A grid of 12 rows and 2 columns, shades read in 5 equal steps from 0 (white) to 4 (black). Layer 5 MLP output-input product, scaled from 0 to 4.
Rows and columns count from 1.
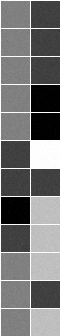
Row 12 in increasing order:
1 2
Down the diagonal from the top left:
2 3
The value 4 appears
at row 4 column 2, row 5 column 2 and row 8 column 1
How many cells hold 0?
1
